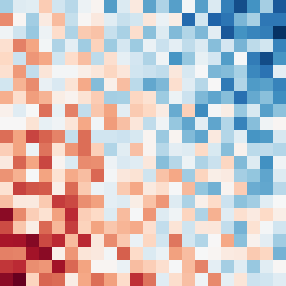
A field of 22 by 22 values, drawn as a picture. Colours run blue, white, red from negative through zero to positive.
There is an overall slope up to the bottom left. The ninth with the lowest average is the top right. No single row or column stands out from its neighbours. No regular stripes run through it. The bottom left is the ninth with the highest average. Neither half mirrors the other.
